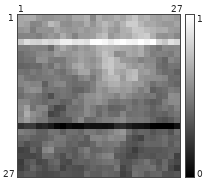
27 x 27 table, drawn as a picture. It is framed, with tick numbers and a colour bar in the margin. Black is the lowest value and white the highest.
Slope: up to the top. Odd lines: rows 5 and 19. Grain: streaks across.
